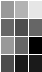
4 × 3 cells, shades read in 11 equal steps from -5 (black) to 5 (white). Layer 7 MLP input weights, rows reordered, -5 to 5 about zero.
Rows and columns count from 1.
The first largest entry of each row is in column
3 1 1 1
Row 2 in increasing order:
-2 -1 -1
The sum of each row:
7 -4 -5 -10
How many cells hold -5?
1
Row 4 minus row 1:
-3 -6 -8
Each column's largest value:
1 2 4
